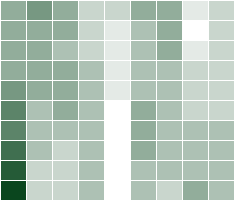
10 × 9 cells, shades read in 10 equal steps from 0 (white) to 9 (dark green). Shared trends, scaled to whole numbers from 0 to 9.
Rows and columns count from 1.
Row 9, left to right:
8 2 2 3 0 3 3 3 3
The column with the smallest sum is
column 5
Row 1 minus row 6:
-2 2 0 -1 2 0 1 -1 0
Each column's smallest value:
4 2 2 2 0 3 2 0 2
